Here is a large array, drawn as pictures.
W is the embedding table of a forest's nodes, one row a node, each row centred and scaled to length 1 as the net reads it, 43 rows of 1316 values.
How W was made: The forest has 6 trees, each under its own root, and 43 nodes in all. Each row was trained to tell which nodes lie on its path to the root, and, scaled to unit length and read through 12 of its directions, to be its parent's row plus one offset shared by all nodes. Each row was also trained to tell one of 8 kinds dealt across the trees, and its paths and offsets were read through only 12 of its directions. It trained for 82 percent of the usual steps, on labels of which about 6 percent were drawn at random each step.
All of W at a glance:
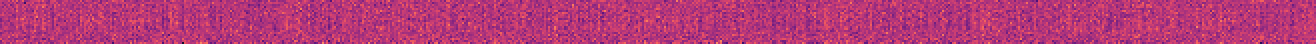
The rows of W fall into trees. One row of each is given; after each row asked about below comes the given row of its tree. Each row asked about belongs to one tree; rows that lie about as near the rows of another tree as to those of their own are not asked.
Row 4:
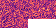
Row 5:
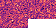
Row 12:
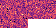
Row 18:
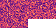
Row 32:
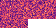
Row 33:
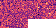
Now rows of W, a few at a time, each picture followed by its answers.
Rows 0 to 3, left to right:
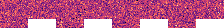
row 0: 5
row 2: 32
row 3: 33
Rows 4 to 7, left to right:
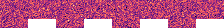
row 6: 12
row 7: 4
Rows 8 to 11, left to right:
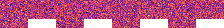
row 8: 18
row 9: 33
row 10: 18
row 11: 18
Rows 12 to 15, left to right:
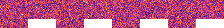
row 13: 33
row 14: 5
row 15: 33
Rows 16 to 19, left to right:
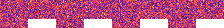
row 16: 4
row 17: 12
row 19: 18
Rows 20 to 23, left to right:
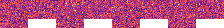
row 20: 12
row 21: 12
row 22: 12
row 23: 5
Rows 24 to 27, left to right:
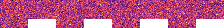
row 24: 5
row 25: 12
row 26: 4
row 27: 18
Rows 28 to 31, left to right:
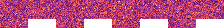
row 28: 18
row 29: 4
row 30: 12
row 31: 32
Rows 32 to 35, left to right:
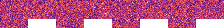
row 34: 18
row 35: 18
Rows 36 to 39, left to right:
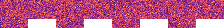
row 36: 5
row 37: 33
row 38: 32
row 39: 32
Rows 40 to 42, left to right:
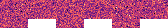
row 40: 5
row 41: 5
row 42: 12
